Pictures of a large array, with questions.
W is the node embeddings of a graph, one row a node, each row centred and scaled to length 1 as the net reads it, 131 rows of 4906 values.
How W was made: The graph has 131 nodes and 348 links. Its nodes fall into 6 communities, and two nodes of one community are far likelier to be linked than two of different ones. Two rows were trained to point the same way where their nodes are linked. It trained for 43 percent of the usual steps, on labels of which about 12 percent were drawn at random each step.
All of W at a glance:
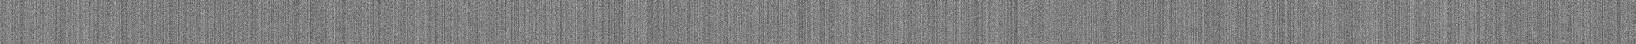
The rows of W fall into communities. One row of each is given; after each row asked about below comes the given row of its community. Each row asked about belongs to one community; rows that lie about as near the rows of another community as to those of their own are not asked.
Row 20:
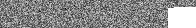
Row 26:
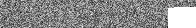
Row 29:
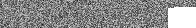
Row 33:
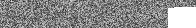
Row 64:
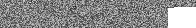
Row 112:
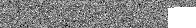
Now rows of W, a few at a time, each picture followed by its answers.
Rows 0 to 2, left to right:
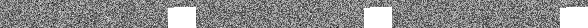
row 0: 26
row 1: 112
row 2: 26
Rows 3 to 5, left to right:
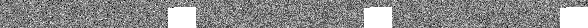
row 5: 26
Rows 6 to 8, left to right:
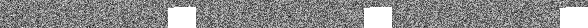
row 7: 20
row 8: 20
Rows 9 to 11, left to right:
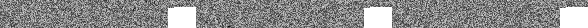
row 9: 26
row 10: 20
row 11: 20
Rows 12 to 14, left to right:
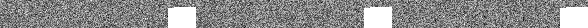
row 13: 26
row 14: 64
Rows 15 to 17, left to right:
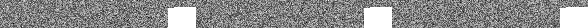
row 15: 64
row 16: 64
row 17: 29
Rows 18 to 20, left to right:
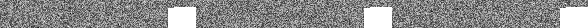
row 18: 20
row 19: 64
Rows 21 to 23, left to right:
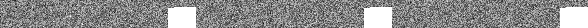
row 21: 33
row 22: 33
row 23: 29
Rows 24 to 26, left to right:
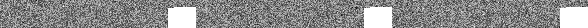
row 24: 33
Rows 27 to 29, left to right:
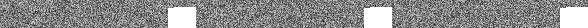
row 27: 112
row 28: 29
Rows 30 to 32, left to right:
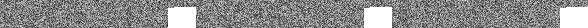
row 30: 20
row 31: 20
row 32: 33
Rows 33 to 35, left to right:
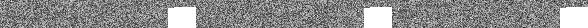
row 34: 64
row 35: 33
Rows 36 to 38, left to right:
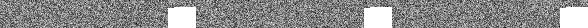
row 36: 26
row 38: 29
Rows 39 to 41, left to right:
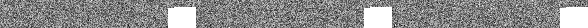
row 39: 112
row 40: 26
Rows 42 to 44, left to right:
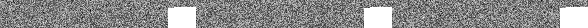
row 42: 26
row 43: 33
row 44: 20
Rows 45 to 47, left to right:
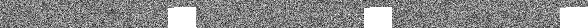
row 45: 20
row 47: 26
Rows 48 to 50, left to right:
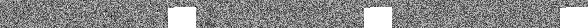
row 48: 64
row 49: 33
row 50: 64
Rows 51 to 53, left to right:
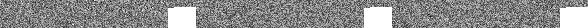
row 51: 64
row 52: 112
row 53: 26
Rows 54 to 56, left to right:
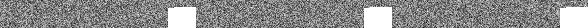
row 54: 33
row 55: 20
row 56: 112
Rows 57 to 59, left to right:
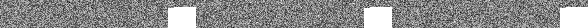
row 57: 33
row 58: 33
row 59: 29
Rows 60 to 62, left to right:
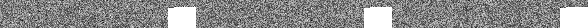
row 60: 29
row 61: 33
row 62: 33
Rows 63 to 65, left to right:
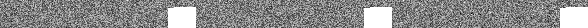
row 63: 20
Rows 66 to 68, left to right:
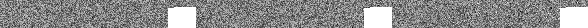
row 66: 29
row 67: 64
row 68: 29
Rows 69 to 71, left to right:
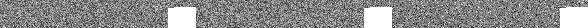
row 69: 29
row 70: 20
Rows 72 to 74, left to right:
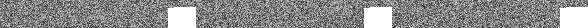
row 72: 20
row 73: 29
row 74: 26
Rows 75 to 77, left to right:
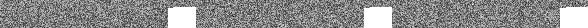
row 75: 29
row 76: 29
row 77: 20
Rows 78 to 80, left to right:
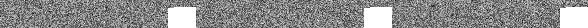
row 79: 112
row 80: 29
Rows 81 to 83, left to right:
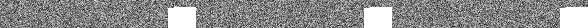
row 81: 20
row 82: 20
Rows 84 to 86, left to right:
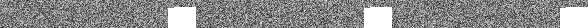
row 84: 112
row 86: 64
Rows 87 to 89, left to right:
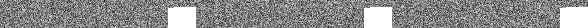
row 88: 29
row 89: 112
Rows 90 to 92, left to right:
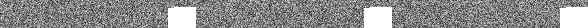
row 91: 29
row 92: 112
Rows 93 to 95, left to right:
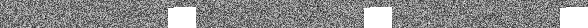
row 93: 20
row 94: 112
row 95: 64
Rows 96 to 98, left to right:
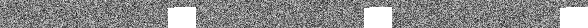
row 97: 33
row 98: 26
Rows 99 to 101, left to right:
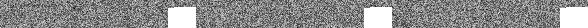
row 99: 33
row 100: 29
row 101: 26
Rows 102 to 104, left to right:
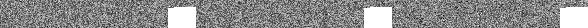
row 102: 20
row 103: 20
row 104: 112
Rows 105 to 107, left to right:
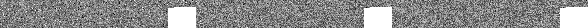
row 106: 29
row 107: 26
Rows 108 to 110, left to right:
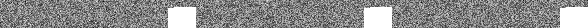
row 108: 20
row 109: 33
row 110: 33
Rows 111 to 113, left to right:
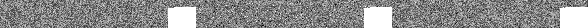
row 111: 33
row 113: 20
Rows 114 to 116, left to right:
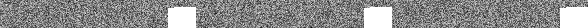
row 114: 112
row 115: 26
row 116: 64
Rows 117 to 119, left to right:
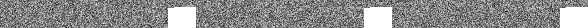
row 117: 20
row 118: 33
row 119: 29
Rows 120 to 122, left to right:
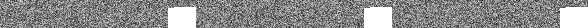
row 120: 33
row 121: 29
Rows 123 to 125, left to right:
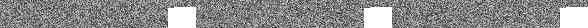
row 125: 112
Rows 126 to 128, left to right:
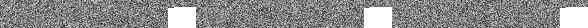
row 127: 29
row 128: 29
